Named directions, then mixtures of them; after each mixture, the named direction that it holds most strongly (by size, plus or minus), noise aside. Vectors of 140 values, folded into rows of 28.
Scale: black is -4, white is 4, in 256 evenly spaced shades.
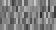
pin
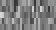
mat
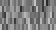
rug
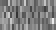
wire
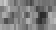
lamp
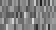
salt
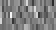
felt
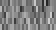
rug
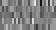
salt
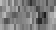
lamp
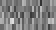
salt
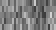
rug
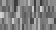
mat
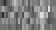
lamp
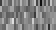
salt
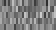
pin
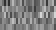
pin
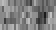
lamp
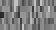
mat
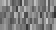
pin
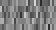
salt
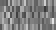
wire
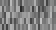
rug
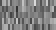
pin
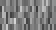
rug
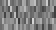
pin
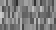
mat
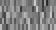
rug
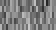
rug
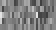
mat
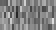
wire
